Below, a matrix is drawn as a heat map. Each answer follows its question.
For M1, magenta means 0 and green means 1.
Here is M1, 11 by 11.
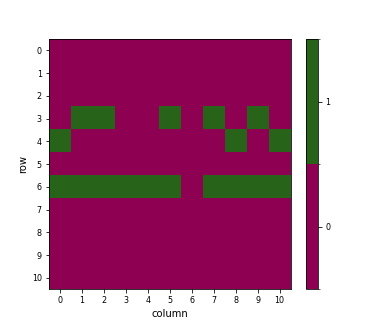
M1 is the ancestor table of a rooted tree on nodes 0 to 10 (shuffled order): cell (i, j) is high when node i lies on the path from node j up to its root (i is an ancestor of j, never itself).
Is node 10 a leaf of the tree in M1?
yes
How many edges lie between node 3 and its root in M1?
1
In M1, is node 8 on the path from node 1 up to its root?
no
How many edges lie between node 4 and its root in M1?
1
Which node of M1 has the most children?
3
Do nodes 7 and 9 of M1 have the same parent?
yes
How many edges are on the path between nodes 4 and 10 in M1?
1
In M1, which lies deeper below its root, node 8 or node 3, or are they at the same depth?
node 8
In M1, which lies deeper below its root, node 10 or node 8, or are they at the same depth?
the same depth
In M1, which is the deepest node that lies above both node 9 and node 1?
3
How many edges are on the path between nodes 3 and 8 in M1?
3
